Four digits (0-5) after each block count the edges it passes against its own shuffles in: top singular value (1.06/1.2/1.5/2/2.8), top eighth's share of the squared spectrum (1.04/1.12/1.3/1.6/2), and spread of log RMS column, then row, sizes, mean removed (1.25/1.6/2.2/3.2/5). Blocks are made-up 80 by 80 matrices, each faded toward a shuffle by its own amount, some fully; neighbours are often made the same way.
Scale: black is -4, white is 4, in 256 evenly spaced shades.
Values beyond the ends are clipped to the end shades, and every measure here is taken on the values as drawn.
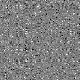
4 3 1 1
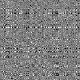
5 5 3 3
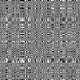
5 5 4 4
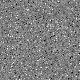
1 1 0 0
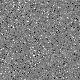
0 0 0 0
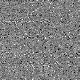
3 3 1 2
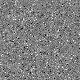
1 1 0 0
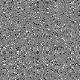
4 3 1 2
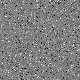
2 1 0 0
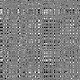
5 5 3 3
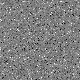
1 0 0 0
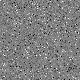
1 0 0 0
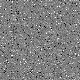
3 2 0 0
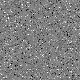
2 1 0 0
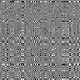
5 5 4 4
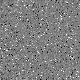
2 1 0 0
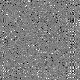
4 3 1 1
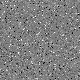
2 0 0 0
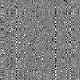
5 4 3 2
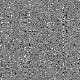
3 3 2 1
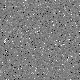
1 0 0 0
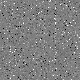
2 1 1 0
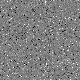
1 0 0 0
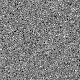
0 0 0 0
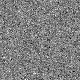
0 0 0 0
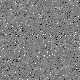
2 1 0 0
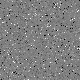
0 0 0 0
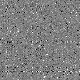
3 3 1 1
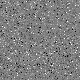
2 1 0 0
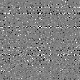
4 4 2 3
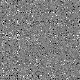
2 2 2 2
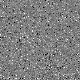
1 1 1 1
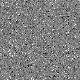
1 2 2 0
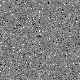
1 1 1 0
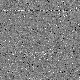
2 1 0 1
